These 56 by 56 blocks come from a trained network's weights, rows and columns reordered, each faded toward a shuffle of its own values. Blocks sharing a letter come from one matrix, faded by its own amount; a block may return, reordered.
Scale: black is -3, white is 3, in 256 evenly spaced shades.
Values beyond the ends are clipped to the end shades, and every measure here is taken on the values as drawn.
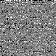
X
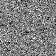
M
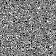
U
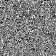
U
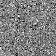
U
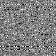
X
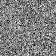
M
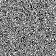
U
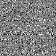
X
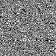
X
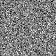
M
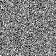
M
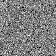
U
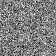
M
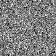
M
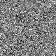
M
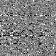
X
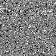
U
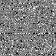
X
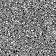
U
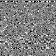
X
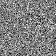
M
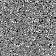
U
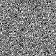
U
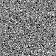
U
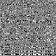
X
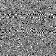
X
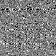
X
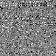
X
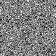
U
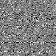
X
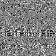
X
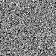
M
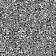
U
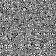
U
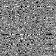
X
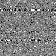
X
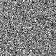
M
